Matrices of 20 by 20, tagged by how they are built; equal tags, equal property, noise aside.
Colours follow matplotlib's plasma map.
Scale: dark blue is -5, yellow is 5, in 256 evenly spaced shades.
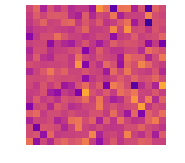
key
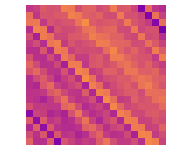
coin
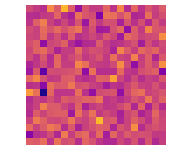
key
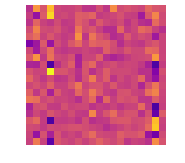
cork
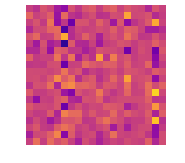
cork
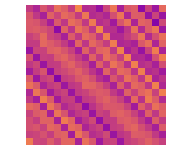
coin
